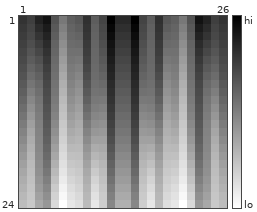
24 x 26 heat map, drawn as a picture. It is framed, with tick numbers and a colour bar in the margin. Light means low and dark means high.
No lone cell stands out from its neighbours. The top middle is the ninth with the highest average. The field climbs toward the top. Streaks run downward. Overall the values sit about 50% of the way up the scale. The left and right halves mirror each other.
